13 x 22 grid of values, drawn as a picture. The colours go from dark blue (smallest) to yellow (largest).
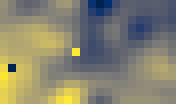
The bottom right is the calmest part. No regular stripes run through it. The halves do not mirror each other. Two lone cells stand out: one far higher and one far lower than their neighbours. Values rise toward the bottom left.
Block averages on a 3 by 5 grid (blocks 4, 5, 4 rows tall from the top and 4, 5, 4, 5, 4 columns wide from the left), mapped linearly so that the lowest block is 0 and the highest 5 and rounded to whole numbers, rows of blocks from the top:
2 3 0 0 0
4 3 1 1 2
5 4 3 2 3
